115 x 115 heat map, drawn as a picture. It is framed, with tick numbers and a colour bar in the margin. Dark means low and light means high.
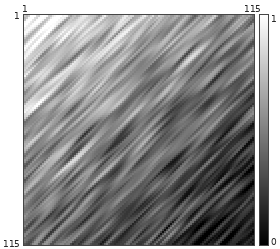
The halves do not mirror each other. The ninth with the highest average is the top left. The grain runs diagonally up to the right. The ninth with the lowest average is the bottom right. The field climbs toward the top left.
